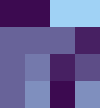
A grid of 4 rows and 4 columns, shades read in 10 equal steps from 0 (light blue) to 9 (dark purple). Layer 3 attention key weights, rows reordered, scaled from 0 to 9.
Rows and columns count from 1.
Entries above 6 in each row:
2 1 1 1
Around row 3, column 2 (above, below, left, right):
5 3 5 8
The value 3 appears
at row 4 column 2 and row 4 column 4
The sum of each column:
24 21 22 17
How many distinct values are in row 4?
3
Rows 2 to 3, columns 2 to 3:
5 5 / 4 8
